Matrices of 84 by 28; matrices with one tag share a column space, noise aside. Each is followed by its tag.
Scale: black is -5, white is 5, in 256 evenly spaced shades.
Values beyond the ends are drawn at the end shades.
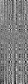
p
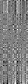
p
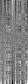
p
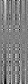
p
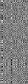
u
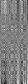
p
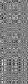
u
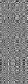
u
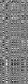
u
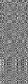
u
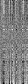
p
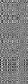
u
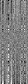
p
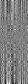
p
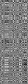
u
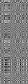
u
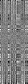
p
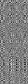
u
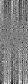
p
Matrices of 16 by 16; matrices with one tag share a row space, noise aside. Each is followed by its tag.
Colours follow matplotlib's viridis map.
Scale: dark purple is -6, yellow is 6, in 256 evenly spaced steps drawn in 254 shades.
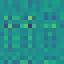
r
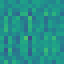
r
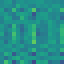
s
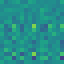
s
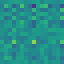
s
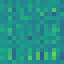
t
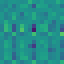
s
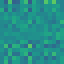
r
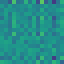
t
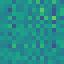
t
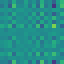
t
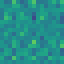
s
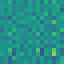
t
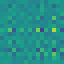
t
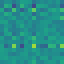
s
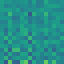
r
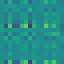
r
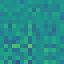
r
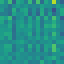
t
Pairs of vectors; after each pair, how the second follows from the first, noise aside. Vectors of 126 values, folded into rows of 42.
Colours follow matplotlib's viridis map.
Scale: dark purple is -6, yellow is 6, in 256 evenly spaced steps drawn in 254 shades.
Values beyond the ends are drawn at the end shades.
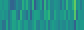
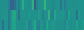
partly zeroed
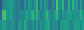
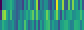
scaled up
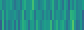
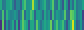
scaled up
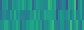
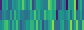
scaled up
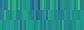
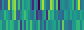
scaled up
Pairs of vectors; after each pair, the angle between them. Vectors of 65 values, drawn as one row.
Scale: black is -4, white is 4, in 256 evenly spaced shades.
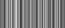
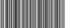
nearly opposite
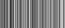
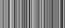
nearly opposite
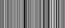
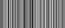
partly aligned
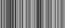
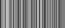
partly opposed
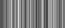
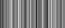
nearly parallel
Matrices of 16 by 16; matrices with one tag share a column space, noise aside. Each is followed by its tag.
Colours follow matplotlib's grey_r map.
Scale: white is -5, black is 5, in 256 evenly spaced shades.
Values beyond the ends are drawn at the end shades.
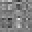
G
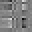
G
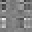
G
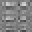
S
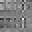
G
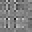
G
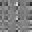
S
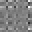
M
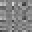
S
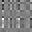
G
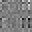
G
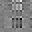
G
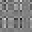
G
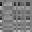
S
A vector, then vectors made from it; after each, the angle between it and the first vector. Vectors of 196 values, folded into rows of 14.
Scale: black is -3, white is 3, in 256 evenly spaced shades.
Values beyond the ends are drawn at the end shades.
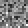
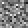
partly aligned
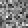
partly aligned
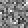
partly opposed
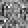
orthogonal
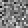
partly aligned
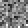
nearly parallel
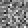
partly opposed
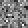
partly opposed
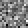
nearly opposite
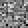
nearly opposite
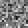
nearly parallel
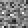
orthogonal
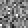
orthogonal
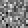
nearly opposite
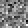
nearly parallel
